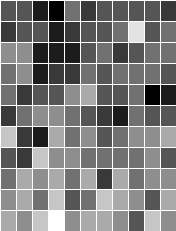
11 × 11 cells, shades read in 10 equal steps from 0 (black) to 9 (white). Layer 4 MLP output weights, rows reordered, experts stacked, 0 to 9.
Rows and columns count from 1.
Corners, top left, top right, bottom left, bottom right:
3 2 6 5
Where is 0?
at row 1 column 4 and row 5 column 10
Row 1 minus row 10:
-2 -3 -3 -7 1 -2 -4 -3 -2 0 -4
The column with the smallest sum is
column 3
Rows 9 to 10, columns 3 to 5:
5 6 4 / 4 7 3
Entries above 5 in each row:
0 1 0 0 1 0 3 1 4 5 6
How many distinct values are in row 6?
5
